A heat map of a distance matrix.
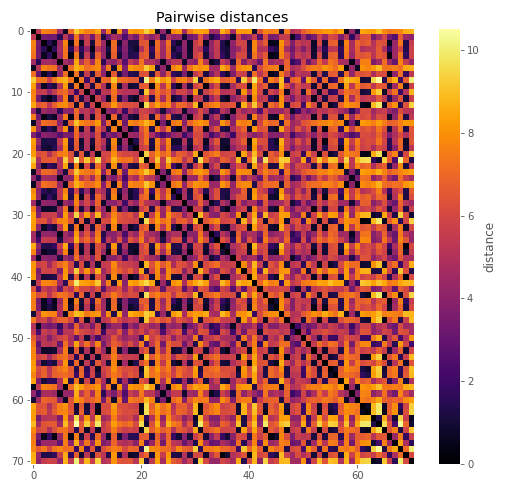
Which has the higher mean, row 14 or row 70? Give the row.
70
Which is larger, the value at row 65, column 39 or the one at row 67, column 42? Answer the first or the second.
the first
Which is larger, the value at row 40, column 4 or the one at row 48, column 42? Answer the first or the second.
the second
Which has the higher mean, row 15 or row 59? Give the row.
15
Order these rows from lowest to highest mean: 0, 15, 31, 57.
57, 31, 15, 0
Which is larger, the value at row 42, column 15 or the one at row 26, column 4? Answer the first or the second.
the first
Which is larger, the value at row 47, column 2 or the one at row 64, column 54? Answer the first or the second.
the second
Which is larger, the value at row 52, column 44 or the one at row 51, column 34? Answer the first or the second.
the second
